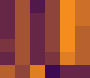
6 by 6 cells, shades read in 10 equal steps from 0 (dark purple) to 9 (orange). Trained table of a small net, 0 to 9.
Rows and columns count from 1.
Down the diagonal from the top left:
2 5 2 4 8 2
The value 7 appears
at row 1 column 6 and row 2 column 6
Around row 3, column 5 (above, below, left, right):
9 9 4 6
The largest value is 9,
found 4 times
